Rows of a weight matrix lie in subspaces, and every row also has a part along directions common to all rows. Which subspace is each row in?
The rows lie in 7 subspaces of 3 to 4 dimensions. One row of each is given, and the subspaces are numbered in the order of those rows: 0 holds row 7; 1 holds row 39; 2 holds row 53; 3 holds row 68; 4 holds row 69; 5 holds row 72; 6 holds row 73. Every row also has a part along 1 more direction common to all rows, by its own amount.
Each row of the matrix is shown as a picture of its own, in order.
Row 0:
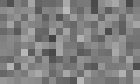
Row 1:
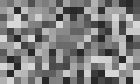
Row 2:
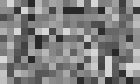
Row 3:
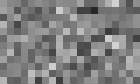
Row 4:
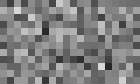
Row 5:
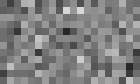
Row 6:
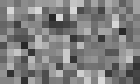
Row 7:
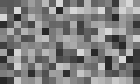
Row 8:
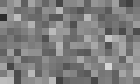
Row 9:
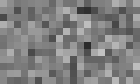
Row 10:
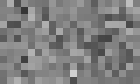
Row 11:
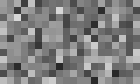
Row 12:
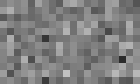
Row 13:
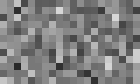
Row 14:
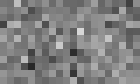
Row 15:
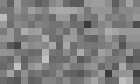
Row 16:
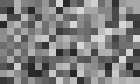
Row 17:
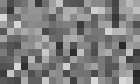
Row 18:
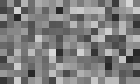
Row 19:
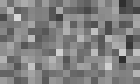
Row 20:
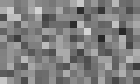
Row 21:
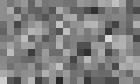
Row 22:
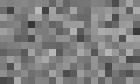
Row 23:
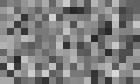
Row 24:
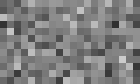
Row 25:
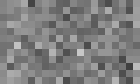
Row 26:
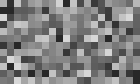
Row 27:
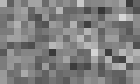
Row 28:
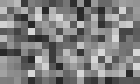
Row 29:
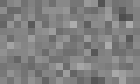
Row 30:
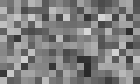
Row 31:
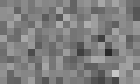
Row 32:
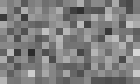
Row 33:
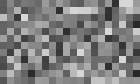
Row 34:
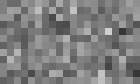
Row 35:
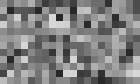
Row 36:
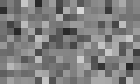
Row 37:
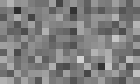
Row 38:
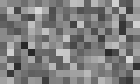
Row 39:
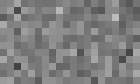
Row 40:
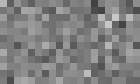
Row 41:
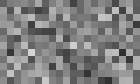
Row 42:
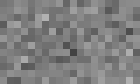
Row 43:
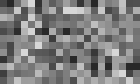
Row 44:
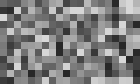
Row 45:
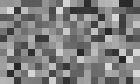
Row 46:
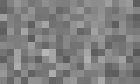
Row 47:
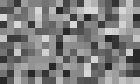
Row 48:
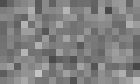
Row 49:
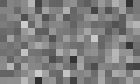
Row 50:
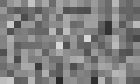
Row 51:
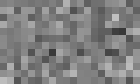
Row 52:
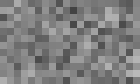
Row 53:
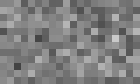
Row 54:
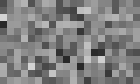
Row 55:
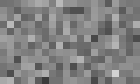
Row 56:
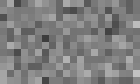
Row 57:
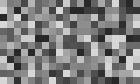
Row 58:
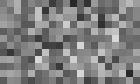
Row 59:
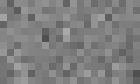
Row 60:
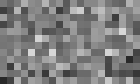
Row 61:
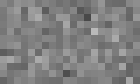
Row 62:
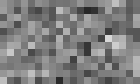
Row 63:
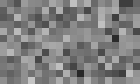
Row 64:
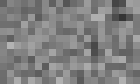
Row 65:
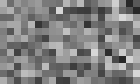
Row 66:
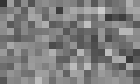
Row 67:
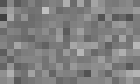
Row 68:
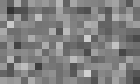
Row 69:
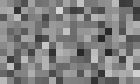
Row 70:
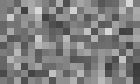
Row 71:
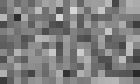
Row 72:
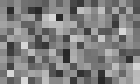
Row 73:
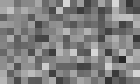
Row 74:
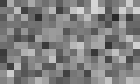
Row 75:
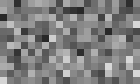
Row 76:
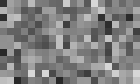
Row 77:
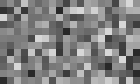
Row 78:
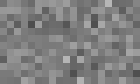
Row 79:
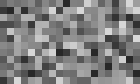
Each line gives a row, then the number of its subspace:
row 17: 1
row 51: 2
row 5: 0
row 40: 3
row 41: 5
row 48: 0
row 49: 0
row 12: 1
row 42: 6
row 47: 4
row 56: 1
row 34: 5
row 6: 5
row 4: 0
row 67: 3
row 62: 4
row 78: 5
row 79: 6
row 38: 5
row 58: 2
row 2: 0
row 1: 4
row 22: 2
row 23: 3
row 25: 4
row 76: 3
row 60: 2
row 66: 6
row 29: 6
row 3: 4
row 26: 3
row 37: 0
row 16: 6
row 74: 3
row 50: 3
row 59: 3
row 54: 4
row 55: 3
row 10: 6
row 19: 2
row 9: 4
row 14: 6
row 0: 0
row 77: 0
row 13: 1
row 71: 5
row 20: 5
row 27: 6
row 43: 0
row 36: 0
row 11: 1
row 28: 2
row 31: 4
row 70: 5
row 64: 6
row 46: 4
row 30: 5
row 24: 4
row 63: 2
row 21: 4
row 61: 2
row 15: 1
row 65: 6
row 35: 5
